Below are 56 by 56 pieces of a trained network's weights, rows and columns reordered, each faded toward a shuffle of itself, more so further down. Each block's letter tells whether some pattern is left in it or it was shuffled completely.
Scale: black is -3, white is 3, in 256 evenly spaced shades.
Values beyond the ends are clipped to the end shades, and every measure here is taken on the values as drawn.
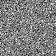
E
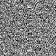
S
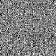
S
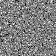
E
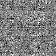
S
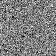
E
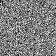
E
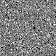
E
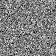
E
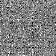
S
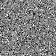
E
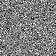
E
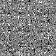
S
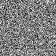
E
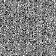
S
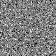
E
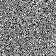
E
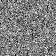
E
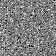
E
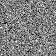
E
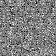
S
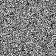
E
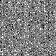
S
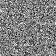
E
